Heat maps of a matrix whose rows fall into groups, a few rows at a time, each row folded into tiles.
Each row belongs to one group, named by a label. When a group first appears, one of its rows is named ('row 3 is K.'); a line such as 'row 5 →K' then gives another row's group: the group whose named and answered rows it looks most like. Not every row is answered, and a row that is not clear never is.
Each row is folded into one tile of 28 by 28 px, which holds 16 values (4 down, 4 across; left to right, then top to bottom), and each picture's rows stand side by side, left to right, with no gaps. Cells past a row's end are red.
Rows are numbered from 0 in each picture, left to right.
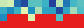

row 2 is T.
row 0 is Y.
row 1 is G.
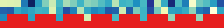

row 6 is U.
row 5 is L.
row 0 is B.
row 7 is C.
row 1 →U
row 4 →G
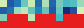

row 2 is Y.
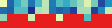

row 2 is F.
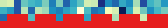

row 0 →Y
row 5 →U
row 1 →G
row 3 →Y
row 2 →L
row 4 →U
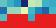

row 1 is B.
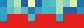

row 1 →T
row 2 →B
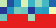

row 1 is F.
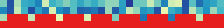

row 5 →Y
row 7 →U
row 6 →Y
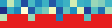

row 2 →L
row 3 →F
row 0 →F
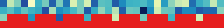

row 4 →U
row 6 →B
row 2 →L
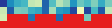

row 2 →Y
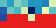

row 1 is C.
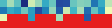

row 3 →L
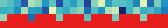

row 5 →T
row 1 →Y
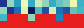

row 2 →B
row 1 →F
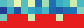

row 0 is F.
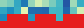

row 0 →Y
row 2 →L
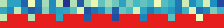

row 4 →L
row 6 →L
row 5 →B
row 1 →T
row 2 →L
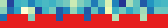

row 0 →L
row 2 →B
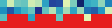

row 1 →Y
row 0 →B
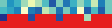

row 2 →L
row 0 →L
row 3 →F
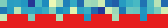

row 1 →U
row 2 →C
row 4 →U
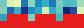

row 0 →B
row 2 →Y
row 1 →C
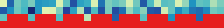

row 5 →U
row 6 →B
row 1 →C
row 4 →B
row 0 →T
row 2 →Y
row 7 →B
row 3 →F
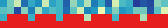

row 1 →G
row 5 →U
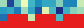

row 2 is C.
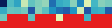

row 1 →G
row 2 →F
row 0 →U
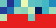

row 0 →C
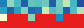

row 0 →F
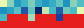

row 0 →T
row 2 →L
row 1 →C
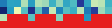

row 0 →C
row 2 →G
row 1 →F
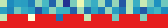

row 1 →F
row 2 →L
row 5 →T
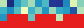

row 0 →L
